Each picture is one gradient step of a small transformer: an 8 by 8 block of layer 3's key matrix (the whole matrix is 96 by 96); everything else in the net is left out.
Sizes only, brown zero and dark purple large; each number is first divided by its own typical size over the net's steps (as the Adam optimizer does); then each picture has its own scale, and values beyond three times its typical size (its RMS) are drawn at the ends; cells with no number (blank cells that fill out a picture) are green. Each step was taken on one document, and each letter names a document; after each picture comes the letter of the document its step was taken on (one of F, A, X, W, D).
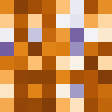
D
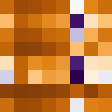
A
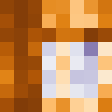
A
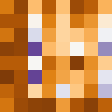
D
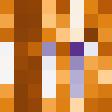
A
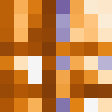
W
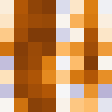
W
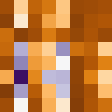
A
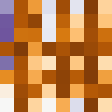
W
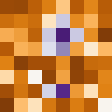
D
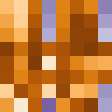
W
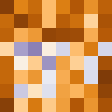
A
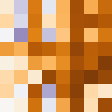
W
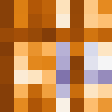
A
